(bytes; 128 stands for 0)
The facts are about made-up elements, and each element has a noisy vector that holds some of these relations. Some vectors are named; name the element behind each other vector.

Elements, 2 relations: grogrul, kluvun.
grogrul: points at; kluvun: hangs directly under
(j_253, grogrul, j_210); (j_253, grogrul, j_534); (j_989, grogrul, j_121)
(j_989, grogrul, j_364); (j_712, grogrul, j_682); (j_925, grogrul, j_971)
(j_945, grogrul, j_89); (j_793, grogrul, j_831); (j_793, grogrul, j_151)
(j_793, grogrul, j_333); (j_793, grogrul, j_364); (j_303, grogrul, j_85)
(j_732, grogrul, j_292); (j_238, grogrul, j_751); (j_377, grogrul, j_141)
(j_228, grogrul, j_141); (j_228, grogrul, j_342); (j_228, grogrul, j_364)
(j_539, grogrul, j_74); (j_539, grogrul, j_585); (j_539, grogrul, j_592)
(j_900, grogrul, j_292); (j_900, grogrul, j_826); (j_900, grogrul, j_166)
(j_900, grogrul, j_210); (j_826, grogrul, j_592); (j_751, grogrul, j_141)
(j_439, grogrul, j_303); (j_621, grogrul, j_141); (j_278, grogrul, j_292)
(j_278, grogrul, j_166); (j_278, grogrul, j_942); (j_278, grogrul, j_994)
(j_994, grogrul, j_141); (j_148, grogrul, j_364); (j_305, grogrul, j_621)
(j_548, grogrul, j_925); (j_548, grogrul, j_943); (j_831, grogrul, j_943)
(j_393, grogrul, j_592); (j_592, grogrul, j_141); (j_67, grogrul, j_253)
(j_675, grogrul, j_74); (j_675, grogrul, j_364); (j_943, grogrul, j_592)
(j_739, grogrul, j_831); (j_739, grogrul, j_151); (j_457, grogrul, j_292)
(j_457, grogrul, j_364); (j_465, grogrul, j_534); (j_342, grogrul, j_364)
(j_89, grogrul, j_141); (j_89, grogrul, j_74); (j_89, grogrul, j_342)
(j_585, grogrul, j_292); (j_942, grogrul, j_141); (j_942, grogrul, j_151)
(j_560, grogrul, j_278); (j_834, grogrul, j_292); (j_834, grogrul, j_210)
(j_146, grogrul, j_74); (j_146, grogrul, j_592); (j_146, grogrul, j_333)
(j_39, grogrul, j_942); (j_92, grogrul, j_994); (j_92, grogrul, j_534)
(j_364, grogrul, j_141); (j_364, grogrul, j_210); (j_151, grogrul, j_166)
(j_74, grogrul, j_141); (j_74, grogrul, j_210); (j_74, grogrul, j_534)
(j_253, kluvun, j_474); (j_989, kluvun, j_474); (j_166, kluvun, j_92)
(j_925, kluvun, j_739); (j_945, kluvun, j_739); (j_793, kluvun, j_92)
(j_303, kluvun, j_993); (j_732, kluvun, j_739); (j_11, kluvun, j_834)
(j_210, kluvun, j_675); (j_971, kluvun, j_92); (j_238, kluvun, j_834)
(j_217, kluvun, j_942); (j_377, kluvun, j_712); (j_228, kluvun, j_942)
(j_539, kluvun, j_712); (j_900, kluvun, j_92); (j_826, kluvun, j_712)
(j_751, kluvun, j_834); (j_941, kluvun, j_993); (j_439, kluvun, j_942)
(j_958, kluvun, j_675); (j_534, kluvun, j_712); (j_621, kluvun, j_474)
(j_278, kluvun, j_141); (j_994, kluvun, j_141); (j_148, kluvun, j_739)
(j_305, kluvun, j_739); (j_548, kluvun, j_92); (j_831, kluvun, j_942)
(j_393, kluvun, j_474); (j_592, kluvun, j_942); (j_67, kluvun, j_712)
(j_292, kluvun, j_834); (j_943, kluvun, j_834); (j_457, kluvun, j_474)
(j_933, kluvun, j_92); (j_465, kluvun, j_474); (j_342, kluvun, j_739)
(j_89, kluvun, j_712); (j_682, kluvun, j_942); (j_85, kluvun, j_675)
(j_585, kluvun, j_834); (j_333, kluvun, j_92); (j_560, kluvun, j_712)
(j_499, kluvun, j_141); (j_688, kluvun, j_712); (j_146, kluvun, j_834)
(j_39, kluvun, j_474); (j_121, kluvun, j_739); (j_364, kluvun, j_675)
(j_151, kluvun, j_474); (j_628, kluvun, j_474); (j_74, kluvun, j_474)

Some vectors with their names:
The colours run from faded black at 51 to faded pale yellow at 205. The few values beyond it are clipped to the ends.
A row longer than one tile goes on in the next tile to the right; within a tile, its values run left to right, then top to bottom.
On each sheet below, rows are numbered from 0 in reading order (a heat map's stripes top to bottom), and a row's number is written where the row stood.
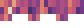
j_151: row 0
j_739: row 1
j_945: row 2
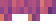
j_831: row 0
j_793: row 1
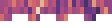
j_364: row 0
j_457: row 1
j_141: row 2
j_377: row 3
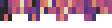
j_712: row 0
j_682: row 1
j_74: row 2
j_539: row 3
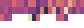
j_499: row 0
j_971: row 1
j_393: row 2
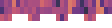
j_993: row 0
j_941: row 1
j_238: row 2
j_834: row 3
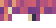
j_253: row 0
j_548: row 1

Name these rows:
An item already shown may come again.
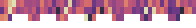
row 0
j_989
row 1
j_342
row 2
j_474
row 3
j_971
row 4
j_228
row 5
j_303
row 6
j_560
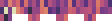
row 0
j_439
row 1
j_834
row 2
j_942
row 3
j_751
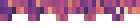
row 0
j_539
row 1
j_89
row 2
j_342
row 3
j_92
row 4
j_85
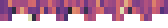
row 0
j_826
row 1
j_925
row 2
j_67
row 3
j_675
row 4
j_621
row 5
j_945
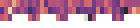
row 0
j_39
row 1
j_739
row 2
j_732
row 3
j_925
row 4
j_534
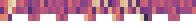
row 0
j_989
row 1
j_993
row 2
j_585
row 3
j_121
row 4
j_121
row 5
j_548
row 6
j_210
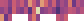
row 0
j_943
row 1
j_465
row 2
j_993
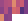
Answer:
j_148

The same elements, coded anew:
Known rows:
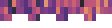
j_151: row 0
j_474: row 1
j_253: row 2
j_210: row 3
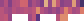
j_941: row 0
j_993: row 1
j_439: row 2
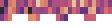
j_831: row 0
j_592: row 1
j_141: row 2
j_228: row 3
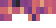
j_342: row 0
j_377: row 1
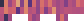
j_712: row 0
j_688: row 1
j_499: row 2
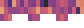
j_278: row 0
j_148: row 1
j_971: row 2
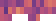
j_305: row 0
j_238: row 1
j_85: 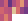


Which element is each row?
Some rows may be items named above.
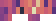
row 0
j_548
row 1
j_364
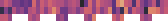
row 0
j_393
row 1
j_688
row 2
j_465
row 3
j_560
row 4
j_826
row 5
j_925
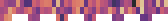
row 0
j_439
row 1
j_534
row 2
j_751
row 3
j_67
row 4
j_739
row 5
j_834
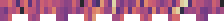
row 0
j_548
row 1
j_688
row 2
j_465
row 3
j_303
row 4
j_585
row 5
j_539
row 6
j_942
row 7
j_465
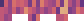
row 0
j_688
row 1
j_560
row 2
j_228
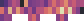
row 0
j_739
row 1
j_121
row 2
j_675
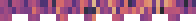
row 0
j_39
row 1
j_989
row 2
j_900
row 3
j_943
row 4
j_732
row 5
j_92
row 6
j_457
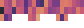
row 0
j_621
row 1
j_303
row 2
j_89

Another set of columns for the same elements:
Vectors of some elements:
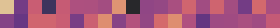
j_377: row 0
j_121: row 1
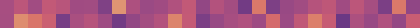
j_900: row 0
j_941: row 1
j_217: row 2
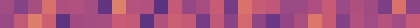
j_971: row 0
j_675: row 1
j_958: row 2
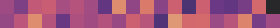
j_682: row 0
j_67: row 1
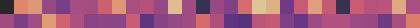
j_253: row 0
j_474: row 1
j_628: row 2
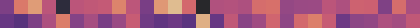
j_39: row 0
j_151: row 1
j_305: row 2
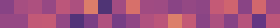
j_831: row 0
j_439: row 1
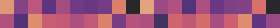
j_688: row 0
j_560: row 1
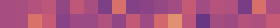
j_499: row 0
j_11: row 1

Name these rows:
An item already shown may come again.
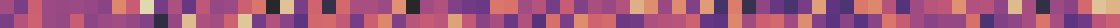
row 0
j_993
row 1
j_89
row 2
j_377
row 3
j_303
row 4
j_751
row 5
j_712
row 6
j_465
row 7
j_474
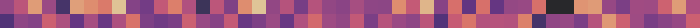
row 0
j_621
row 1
j_457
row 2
j_993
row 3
j_539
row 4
j_253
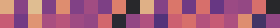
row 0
j_826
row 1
j_539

